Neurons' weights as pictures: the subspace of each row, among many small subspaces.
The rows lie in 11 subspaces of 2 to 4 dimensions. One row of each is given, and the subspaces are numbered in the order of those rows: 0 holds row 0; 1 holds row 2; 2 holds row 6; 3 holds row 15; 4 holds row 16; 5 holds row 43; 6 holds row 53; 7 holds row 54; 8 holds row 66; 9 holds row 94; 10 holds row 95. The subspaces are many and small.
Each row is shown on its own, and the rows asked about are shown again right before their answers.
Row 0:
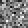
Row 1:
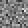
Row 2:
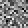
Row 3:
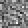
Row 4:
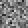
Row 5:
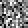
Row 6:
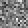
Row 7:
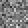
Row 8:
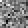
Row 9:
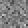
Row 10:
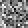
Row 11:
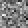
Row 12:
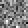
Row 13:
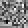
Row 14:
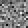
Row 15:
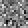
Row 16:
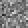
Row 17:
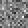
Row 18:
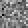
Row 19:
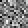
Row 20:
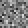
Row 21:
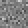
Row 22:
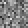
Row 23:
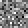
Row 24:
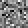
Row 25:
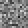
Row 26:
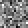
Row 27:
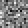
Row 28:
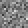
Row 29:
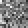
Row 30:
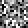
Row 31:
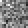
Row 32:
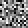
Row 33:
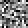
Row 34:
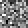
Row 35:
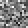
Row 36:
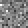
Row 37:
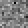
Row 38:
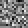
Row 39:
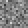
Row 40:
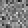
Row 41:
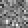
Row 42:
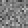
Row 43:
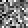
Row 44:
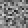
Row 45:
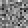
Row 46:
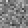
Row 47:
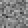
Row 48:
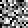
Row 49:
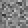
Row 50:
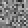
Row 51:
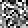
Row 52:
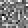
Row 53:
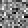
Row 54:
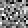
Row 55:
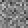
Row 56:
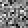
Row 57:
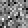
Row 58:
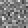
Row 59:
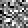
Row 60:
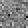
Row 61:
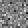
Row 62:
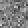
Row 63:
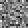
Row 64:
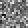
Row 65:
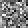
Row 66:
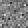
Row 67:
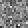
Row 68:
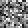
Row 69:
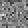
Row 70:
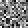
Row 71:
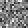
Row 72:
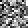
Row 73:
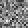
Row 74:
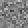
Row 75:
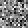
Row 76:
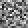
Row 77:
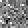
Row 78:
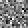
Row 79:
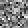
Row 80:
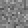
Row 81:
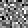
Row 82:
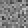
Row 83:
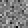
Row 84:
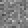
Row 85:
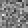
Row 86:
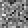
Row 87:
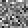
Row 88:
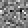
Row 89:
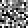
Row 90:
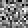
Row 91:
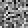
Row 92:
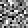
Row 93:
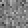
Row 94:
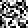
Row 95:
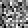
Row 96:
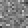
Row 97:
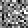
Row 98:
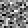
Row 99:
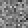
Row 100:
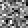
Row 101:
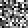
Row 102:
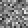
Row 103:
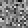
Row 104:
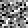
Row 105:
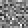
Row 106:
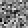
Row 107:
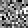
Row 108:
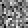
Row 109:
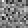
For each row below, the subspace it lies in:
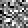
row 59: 1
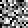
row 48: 3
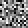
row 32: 2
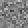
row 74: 1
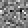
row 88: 1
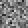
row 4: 9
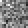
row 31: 0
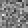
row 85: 9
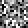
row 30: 3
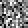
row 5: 10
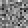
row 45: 6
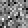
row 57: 10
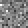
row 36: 8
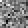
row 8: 0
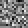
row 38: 3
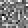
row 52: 5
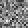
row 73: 3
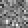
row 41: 3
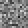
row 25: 4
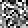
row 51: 1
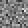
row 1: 9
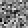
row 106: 3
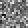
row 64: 7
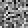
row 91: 1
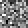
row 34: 6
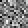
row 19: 6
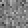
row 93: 10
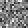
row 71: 3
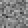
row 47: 4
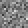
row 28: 3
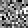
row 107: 4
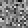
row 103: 2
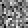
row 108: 10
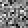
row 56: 4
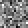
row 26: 2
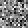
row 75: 10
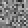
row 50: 2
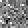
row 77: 0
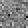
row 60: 8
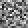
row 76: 1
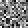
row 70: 1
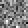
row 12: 2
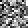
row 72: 6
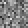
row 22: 10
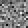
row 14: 8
